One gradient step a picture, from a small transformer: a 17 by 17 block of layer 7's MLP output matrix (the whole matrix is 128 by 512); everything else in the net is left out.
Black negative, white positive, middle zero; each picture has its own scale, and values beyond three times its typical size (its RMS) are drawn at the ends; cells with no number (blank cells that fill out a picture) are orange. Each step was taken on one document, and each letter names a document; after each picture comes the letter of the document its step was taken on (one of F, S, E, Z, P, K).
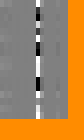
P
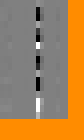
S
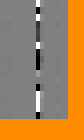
S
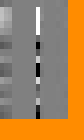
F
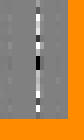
S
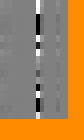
P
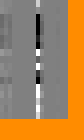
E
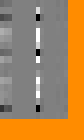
F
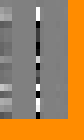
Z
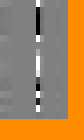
P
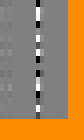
E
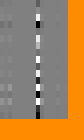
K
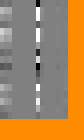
F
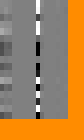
Z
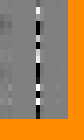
K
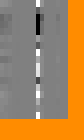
P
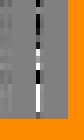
E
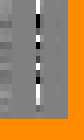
K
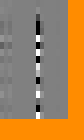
E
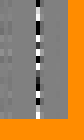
K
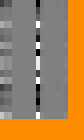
Z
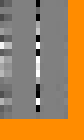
Z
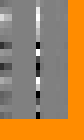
Z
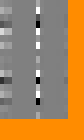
F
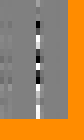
E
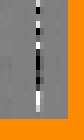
S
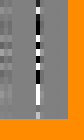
E
